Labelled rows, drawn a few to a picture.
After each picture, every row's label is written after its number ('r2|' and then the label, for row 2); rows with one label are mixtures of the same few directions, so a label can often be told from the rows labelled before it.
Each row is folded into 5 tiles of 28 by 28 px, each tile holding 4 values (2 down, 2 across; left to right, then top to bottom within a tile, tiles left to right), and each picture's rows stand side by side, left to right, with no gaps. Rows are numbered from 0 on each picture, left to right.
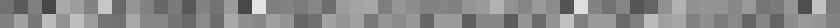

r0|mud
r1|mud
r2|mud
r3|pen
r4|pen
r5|mud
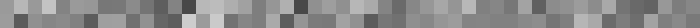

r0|mud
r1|mud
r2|pen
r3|mud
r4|mud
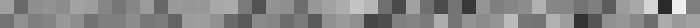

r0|pen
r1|pen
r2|pen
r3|mud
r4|mud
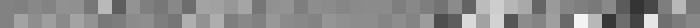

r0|mud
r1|mud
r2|pen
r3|mud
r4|mud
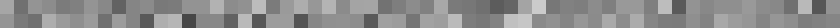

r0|pen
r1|pen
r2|mud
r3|pen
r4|mud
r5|mud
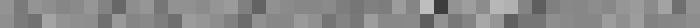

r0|pen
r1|pen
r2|mud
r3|pen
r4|mud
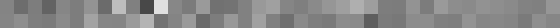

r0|mud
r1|pen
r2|pen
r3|pen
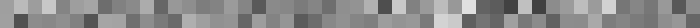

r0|mud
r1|pen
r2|mud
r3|mud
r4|mud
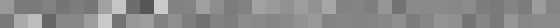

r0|pen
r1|pen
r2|mud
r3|mud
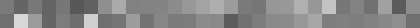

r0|mud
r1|pen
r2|mud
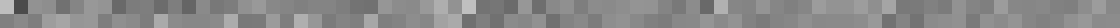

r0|pen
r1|mud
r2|mud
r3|mud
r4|pen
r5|pen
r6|mud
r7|pen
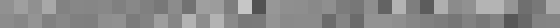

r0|mud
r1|mud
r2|mud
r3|pen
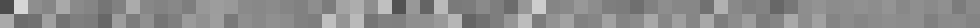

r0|pen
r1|mud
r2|mud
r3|pen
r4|pen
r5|pen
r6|mud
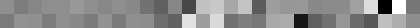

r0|pen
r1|mud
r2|mud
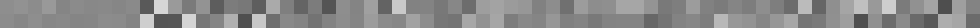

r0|mud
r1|pen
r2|mud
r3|mud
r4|pen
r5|mud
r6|mud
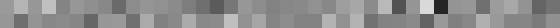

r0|mud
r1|pen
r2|mud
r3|pen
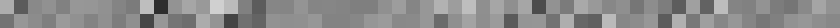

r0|pen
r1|pen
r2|pen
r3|mud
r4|pen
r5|pen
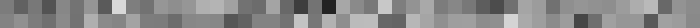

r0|mud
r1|pen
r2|mud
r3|pen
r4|mud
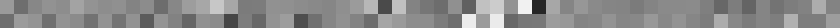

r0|pen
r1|pen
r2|mud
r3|mud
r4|pen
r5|mud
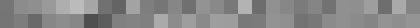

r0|pen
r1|mud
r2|mud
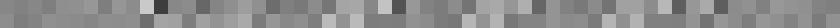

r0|mud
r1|pen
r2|mud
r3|mud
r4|mud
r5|pen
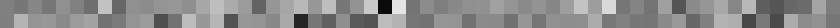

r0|mud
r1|mud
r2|mud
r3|pen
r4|mud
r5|mud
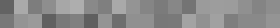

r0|pen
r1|mud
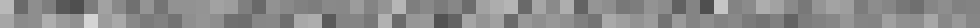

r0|pen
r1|pen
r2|pen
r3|mud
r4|pen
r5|pen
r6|pen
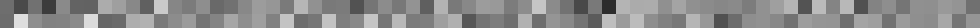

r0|mud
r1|pen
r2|pen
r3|pen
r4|mud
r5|mud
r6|pen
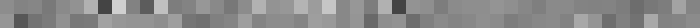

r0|mud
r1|pen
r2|mud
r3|pen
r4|mud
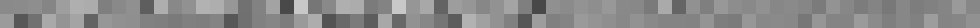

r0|mud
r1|pen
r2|pen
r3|pen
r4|mud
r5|pen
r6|mud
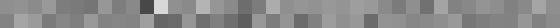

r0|mud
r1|pen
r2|mud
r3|pen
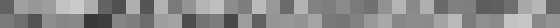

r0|pen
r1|pen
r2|pen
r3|pen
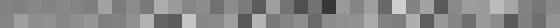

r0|mud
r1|pen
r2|mud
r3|pen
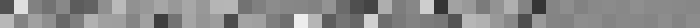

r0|pen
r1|mud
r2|mud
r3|pen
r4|pen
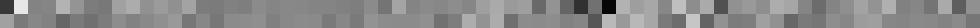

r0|pen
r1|mud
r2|mud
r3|mud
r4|mud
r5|pen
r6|mud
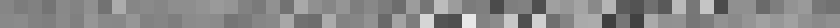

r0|mud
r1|pen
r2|pen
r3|pen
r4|mud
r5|pen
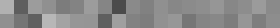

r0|pen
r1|pen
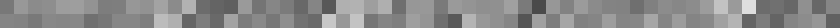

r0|pen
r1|mud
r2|mud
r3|pen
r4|pen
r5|mud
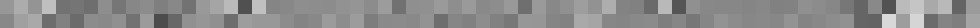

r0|mud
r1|mud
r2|mud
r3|mud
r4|mud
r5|mud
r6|mud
